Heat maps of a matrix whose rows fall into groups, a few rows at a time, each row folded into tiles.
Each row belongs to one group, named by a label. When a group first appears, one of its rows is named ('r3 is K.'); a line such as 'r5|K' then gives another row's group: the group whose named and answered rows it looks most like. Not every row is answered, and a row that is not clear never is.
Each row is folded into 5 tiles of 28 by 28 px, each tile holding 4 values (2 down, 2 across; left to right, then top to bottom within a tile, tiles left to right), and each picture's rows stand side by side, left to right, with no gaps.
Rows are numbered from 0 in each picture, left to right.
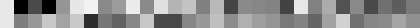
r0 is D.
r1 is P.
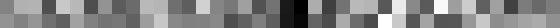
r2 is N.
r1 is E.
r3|P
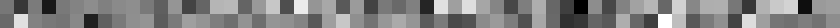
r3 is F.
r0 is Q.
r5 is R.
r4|N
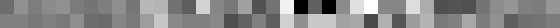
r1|E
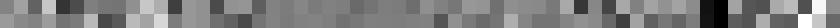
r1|E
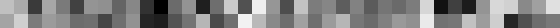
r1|N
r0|E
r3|D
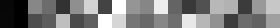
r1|R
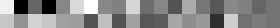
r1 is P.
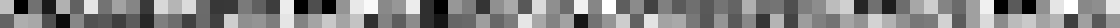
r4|P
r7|D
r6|D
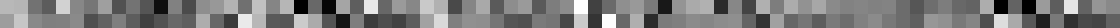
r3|E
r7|Q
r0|E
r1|N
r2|Q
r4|R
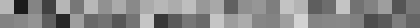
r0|Q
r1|P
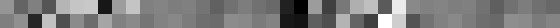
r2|N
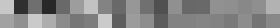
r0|D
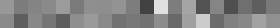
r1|P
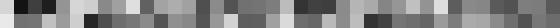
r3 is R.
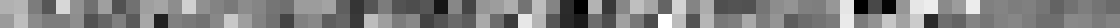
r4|N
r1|P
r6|D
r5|D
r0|E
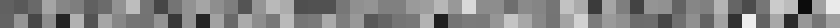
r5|R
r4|E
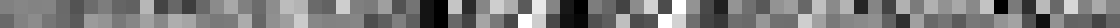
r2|E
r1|D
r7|Q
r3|N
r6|Q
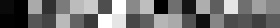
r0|N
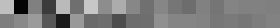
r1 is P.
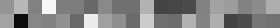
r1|D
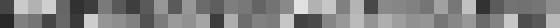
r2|P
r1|P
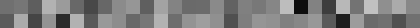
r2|Q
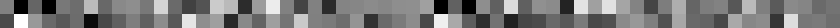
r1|R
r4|F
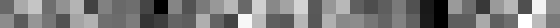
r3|N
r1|N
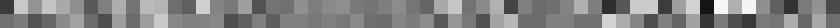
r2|F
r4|R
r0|F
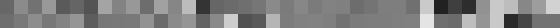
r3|D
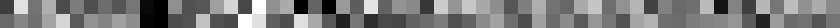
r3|F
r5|Q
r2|Q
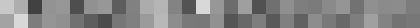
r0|E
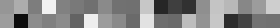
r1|D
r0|P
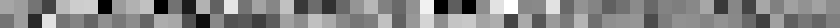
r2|D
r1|Q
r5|Q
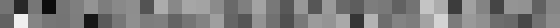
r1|F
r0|Q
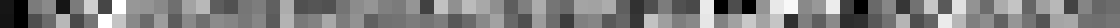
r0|N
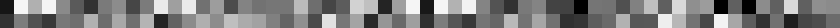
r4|N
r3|F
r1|P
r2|R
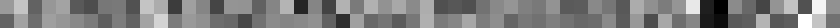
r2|Q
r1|E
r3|D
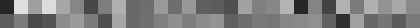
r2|Q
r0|F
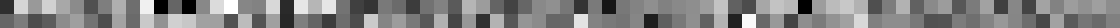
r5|R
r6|E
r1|D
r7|Q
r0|F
